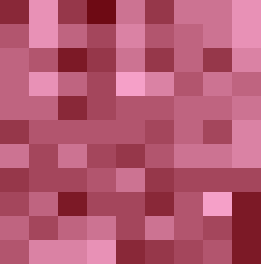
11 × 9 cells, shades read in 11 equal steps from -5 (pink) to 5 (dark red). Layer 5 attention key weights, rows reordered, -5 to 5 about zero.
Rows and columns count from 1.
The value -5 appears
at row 4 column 5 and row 9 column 8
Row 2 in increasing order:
-4 -4 -3 -2 -1 -1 0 0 1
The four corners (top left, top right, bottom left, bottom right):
3 -4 0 4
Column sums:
2 -14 6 6 -7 7 -6 -9 -7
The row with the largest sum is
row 9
